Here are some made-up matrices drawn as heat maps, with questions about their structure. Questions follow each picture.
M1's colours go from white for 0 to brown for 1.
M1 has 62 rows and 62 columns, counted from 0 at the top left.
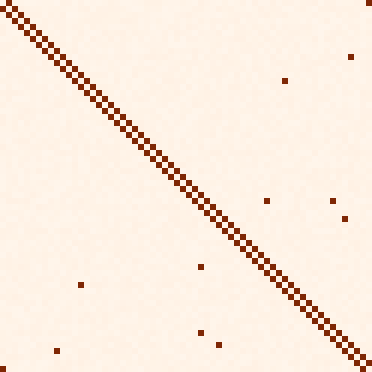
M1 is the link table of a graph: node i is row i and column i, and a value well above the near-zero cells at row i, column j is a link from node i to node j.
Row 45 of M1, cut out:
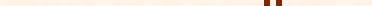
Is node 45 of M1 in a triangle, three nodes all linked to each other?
no
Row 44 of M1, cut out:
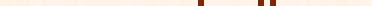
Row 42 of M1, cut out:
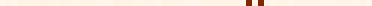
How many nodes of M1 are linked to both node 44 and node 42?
1
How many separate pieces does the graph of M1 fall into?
1
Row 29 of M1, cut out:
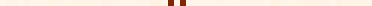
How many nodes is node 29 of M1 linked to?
2
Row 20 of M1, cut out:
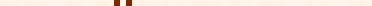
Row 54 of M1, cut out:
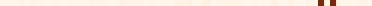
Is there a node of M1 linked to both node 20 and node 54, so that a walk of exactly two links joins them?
no
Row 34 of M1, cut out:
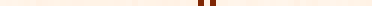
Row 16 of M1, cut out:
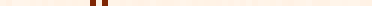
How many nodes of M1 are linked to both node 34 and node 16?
0
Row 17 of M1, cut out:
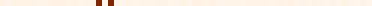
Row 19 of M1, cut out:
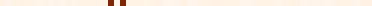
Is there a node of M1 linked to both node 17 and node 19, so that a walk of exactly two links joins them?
yes
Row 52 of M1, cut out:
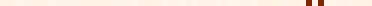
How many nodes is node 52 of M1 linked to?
2
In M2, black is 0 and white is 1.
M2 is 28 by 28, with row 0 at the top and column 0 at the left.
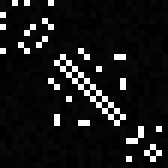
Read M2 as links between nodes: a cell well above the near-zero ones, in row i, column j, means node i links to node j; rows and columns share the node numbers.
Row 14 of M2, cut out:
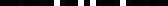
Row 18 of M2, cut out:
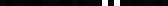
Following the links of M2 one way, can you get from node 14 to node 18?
yes
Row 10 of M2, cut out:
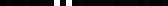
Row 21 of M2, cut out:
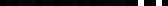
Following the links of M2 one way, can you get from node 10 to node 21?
no
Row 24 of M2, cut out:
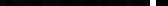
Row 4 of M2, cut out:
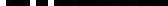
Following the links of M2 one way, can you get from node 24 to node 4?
no
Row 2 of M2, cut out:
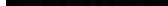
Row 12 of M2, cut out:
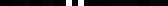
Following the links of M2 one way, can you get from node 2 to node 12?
yes
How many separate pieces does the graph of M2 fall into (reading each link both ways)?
5
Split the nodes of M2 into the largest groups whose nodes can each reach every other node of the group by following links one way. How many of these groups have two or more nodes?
3
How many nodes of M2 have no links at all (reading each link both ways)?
2
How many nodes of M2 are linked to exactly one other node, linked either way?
6
